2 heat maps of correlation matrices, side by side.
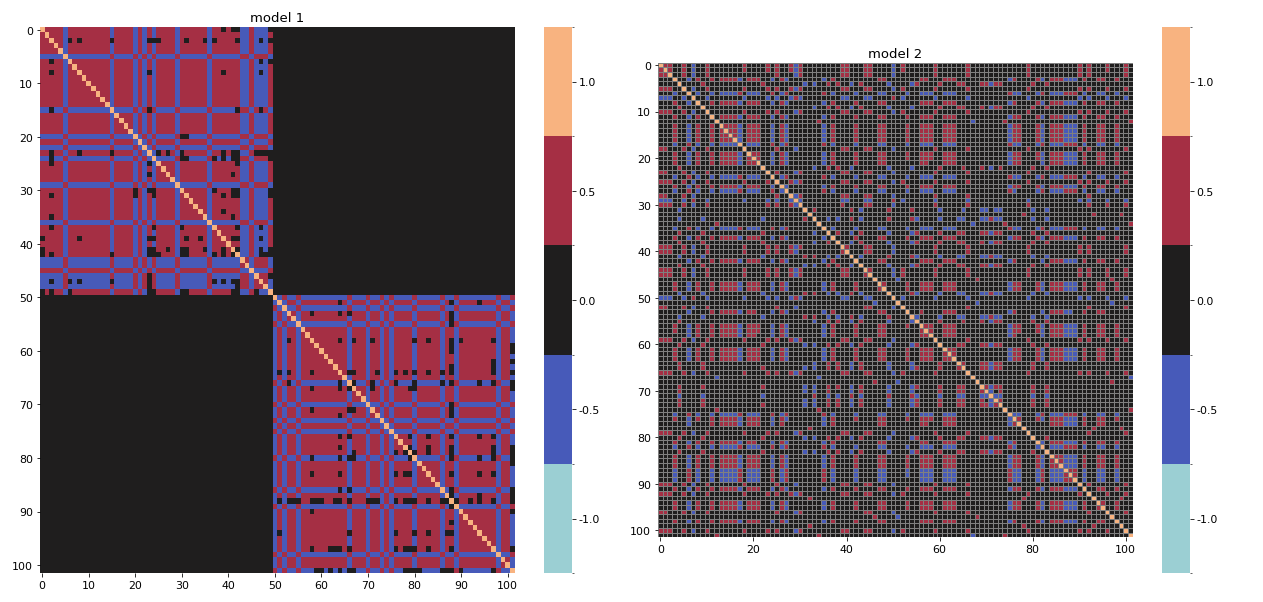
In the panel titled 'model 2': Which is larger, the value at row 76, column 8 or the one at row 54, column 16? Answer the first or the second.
the first
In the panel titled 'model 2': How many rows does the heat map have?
102
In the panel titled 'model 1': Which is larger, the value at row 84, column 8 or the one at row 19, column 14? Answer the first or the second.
the second
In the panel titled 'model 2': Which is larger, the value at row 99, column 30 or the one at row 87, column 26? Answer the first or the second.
the first
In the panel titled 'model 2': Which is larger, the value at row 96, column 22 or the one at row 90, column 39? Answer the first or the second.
the second
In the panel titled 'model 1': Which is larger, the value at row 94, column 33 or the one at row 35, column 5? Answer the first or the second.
the first
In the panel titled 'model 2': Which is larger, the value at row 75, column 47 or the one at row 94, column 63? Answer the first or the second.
the second
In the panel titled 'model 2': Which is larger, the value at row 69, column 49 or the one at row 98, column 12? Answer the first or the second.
the second
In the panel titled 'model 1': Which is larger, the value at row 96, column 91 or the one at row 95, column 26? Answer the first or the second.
the first
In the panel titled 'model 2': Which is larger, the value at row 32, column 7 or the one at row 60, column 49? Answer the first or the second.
the first
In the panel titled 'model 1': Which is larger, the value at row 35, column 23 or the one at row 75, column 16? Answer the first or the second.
the first
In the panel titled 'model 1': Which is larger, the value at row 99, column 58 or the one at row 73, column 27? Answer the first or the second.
the first
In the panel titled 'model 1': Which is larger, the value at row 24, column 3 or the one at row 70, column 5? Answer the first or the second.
the second
